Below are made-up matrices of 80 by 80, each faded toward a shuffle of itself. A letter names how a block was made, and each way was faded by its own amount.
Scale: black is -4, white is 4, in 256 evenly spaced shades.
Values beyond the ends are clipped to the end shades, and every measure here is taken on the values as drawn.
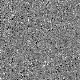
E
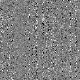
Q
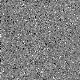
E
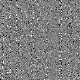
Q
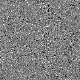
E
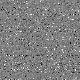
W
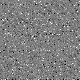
W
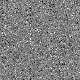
E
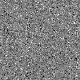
E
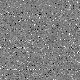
W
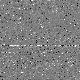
W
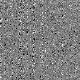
Q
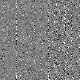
Q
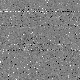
W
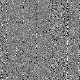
Q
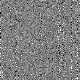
Q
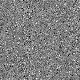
E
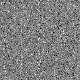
E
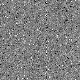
E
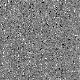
E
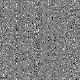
Q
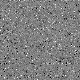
W
